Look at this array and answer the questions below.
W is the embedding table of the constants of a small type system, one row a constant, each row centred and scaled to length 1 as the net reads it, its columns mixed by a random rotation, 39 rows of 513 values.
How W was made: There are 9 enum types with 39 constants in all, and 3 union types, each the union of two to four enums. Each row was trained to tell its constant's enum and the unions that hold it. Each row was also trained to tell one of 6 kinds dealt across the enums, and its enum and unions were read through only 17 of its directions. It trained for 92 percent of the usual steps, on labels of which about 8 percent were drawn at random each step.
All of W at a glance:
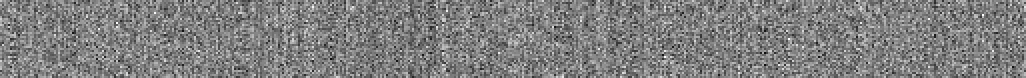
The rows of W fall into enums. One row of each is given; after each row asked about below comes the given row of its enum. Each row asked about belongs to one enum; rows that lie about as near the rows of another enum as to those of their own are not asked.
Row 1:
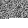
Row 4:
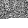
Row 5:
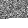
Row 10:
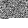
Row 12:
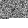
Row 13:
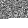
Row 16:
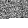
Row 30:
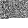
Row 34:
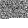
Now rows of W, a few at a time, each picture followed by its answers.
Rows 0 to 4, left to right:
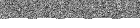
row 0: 34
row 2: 4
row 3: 10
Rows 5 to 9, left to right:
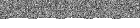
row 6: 16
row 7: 1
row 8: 1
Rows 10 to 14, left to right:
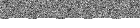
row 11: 30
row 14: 10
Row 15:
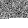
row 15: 34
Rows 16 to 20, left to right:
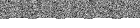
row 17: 4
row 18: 1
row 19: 13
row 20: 1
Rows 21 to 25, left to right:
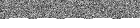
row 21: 4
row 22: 5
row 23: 10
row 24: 34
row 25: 30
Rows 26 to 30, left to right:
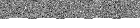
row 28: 30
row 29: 10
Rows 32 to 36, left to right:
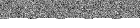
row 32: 34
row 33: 4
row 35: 1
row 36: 4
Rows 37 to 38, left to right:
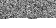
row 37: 5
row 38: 5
